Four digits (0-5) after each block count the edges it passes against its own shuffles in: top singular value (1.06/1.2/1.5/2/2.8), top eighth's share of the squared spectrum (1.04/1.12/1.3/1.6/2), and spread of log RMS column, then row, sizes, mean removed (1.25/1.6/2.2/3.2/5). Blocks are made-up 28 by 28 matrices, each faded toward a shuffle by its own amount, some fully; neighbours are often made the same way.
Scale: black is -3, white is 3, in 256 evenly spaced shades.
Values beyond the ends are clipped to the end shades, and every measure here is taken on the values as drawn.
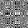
4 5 2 2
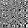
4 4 2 2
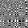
4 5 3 3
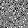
2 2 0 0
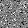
0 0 0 0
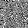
0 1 0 0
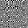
4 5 2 2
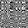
4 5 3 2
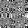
4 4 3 2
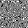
3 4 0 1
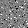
0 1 0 0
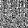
3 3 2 0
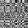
4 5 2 3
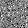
1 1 0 0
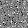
0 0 0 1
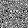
2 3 0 1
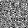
2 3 0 1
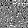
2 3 1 1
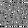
3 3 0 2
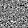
1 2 0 2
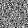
0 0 0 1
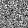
0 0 0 0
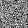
0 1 0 1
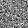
0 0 0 0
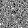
0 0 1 0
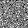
0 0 0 0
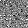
1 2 0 1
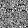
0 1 0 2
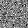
0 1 0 0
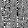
2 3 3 0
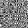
3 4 1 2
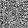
2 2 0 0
